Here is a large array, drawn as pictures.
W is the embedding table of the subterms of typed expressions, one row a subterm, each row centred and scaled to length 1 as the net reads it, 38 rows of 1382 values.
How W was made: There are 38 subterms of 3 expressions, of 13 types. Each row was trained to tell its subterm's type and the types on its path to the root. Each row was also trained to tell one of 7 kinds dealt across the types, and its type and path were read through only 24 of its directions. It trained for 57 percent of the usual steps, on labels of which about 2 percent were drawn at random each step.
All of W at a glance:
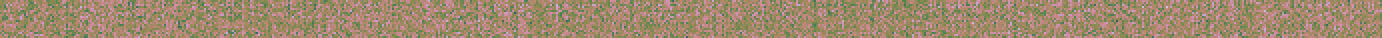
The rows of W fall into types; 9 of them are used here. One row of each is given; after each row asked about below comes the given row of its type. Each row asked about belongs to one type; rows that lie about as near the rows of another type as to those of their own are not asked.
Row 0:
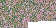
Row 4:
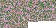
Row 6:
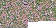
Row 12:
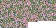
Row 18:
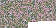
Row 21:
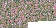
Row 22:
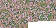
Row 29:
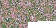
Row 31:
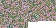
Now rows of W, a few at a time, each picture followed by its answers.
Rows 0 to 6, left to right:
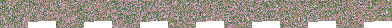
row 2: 0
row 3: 31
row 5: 4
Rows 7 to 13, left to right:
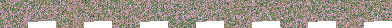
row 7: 0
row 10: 18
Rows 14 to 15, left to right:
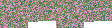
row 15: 4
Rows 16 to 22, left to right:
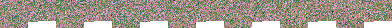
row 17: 0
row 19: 0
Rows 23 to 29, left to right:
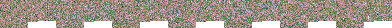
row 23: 21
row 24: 6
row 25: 18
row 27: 18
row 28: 6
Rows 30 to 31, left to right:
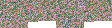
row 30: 4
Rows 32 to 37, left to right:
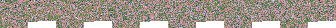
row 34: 21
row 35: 4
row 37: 29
